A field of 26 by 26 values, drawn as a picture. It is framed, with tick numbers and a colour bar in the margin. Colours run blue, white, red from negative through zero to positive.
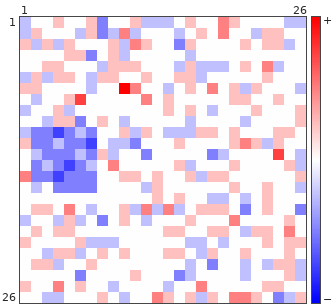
Mirror symmetry: none. Ninth with the lowest average: middle left. Average level on the scale: 50%. Odd rows or columns: none. Odd patch: lower, in the middle left.
